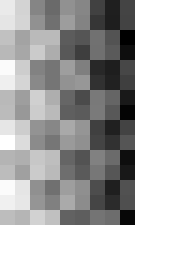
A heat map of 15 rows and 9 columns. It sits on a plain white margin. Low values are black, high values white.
No lone cell stands out from its neighbours. There is an overall slope up to the left. Overall the values sit about 50% of the way up the scale. A checkerboard runs through the table.
